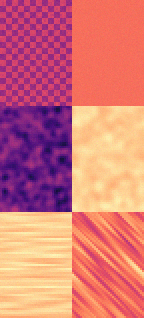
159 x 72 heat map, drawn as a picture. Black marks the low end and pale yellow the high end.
It is made of 3 by 2 panels. Panel 1,1: middling, checkered. Panel 1,2: high, flat. Panel 2,1: low, blotchy. Panel 2,2: very high, blotchy, faint in contrast. Panel 3,1: very high, streaked across, faint in contrast. Panel 3,2: high, slanting down to the right.
